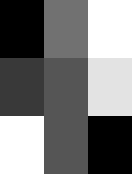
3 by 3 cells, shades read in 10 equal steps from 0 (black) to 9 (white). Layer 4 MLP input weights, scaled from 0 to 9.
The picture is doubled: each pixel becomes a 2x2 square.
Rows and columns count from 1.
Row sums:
13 13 12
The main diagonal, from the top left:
0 3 0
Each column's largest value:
9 4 9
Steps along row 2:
up up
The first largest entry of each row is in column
3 3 1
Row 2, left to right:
2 3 8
